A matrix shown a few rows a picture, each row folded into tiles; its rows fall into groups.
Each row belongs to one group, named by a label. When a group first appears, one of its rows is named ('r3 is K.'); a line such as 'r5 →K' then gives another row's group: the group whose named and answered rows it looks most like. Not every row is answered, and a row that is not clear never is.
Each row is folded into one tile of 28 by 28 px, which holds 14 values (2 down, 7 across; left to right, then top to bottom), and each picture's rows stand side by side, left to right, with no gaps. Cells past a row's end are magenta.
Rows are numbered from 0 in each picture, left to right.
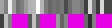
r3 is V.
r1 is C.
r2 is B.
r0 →C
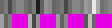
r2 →B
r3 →C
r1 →B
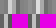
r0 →C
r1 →C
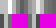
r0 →C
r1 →C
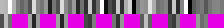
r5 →C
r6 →V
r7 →B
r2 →V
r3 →V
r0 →C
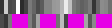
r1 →B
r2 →C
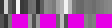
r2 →C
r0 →V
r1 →B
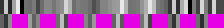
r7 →V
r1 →B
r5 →C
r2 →C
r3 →B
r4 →C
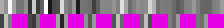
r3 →B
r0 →C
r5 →C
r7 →B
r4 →C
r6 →B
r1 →V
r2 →V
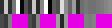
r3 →B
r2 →V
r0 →V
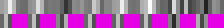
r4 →C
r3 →C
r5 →C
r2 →B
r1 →C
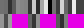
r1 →V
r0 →B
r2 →V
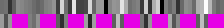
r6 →B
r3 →V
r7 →C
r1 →B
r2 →V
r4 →C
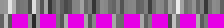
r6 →C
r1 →V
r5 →B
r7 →B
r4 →B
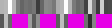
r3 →V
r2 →C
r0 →C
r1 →B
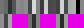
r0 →B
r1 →V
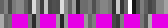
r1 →V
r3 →B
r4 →V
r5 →B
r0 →B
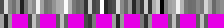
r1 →C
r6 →C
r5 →V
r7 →C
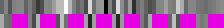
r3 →V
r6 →C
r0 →B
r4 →V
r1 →B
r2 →C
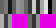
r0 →B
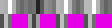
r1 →B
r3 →C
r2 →C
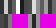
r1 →V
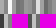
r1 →C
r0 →C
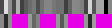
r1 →B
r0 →V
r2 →B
